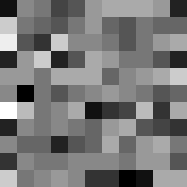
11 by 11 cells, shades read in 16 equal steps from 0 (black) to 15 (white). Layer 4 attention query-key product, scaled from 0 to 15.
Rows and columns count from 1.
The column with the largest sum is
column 1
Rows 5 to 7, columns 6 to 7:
10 6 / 8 9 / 1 3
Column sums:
86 78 77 72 80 78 80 70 82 80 73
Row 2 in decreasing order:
12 9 7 7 7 6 6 6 6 5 5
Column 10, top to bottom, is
9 6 9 5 10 5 3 4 10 9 10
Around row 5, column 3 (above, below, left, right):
12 7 9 10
